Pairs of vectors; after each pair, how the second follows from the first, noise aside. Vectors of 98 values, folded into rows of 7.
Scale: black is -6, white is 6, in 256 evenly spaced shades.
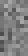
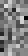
scaled up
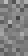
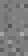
partly zeroed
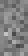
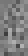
sign-scrambled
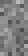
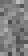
copied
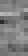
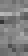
copied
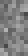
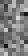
scaled up
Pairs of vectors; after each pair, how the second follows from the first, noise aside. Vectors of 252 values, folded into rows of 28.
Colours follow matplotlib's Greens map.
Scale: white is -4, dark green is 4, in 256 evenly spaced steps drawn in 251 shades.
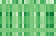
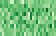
shuffled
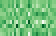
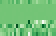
partly zeroed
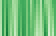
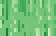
partly zeroed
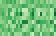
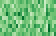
shuffled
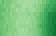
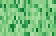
shuffled
